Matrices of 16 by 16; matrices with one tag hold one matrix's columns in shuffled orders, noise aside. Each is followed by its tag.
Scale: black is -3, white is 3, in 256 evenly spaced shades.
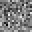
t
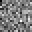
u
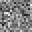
t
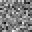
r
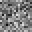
t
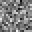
u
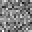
r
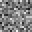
r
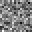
r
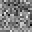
t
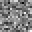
r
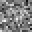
u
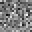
t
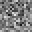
t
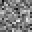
u
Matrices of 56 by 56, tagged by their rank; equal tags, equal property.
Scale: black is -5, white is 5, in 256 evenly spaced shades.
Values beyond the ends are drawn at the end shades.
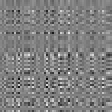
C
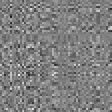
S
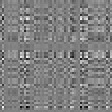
C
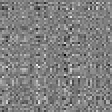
S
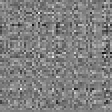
S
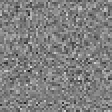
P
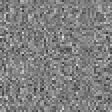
P
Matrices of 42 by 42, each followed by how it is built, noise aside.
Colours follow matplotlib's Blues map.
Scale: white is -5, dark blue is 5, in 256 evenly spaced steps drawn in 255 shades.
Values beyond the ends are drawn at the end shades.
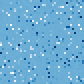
sparse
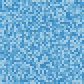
noise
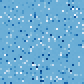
sparse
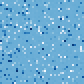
sparse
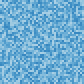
noise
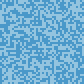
noise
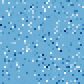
sparse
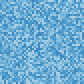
noise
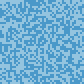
noise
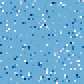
sparse
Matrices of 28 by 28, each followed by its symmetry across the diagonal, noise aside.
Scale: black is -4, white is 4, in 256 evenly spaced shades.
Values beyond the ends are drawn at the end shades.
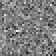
neither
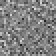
symmetric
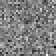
antisymmetric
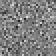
antisymmetric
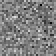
neither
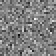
antisymmetric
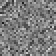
symmetric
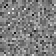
symmetric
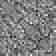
symmetric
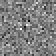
antisymmetric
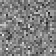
neither
